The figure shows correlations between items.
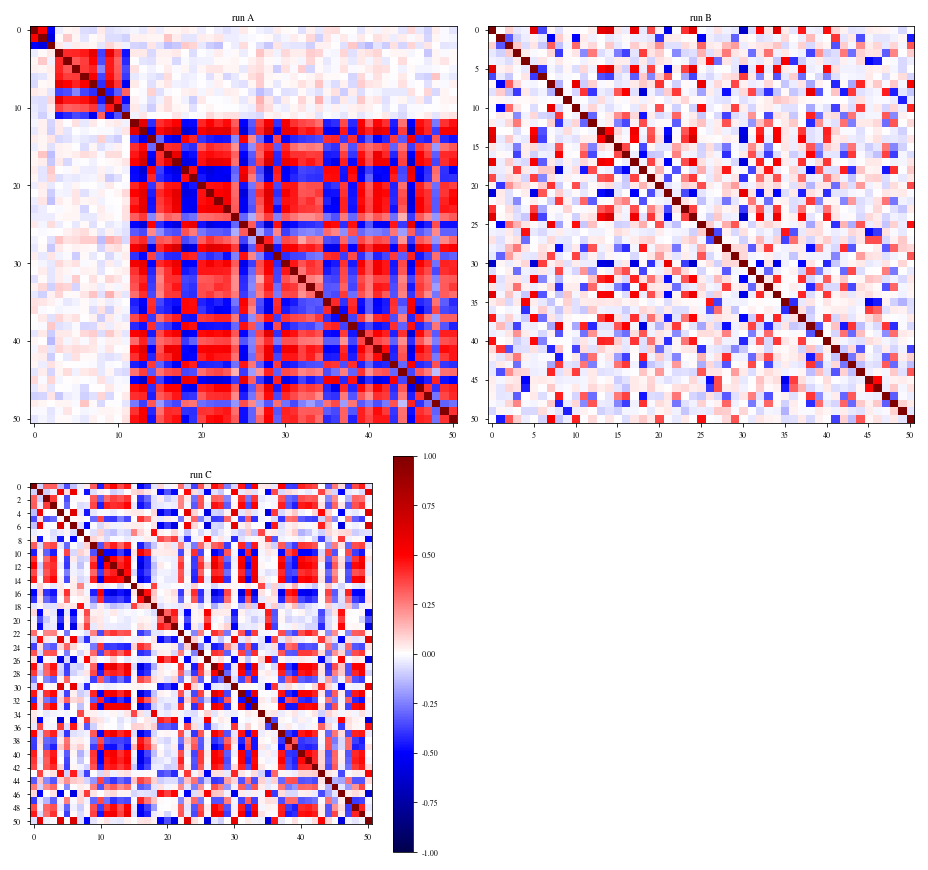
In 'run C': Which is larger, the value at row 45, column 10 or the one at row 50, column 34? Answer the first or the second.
the second
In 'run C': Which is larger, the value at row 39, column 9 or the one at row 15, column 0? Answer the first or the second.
the second
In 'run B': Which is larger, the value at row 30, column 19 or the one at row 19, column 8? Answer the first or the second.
the second
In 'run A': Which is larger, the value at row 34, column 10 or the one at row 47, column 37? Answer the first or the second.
the second
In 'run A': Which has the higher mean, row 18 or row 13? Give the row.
13
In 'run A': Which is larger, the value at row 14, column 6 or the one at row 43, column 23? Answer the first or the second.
the first
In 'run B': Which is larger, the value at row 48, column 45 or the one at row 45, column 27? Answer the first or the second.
the second
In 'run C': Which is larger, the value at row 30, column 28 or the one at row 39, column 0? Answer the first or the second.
the first
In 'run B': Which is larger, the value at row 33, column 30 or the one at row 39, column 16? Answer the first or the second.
the first
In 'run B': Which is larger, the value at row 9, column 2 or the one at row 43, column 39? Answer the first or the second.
the first
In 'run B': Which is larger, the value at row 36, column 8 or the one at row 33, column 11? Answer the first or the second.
the first
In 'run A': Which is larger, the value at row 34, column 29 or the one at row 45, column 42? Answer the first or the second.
the first
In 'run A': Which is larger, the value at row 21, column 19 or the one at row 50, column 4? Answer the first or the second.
the second
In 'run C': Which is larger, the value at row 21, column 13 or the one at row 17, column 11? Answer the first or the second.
the first
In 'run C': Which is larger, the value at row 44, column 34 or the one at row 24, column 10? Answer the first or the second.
the second
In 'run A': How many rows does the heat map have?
51
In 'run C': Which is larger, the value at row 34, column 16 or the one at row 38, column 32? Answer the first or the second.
the second
